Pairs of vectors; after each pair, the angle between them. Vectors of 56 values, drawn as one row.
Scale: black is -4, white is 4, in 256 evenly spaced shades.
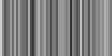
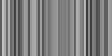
partly opposed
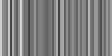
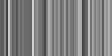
orthogonal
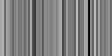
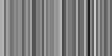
nearly parallel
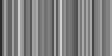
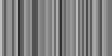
nearly opposite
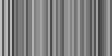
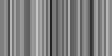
partly aligned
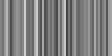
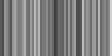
partly aligned
